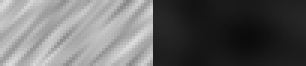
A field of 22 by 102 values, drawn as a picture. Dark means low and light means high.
It is made of 1 by 2 panels. Panel 1,1: high, slanting up to the right. Panel 1,2: very low, smooth, faint in contrast.
